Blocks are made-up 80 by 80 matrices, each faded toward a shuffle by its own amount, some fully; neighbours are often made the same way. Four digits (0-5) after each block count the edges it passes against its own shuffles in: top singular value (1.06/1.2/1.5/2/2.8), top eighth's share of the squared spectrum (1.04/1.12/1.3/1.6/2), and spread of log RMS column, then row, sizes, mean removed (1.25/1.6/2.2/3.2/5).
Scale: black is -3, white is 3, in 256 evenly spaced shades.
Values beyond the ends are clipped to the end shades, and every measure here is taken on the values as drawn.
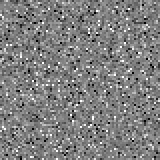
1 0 0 0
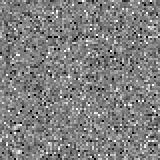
3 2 0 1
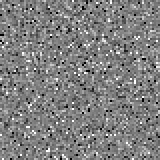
0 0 0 0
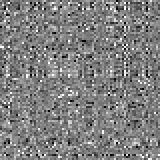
4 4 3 3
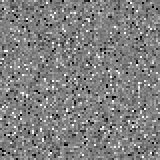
0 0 0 0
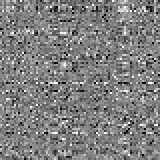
4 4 2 3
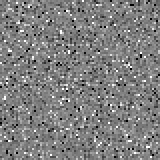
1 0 0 0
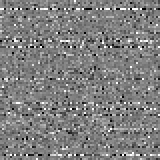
2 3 0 3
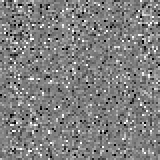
1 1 2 2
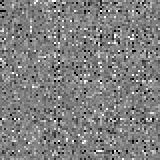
2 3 3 3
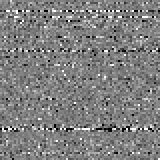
2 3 0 4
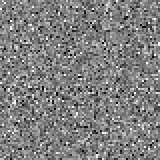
0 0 0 1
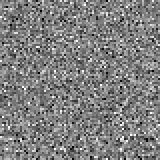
3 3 1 1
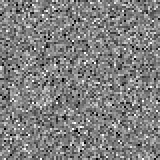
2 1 0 0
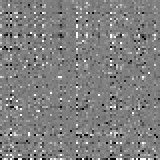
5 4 3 3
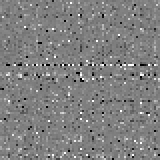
4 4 2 2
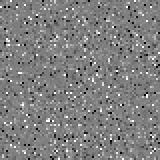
3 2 0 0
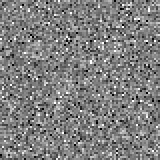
2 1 0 0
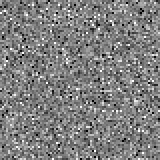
0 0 0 0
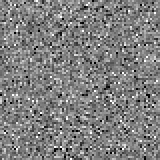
3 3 1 1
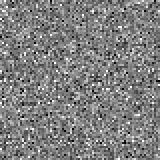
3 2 0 1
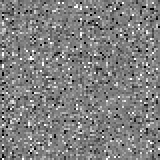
3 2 2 0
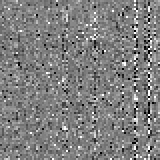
4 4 3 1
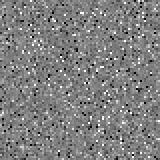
0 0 0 0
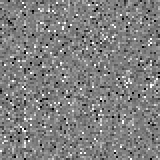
2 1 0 0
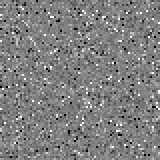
1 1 0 0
